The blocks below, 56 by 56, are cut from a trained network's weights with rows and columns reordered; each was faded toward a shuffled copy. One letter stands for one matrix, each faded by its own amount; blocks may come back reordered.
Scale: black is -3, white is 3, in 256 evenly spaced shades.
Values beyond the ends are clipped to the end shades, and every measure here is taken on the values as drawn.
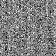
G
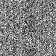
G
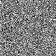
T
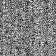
G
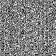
G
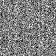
G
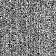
G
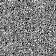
G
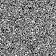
T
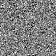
T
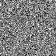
T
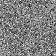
T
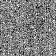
G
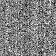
G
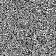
T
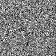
T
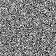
T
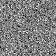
T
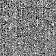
G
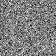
T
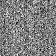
G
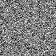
T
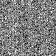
G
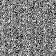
G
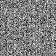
G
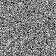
T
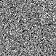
T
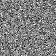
T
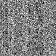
G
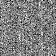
G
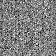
G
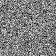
T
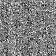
G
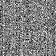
G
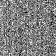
G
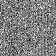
G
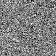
T
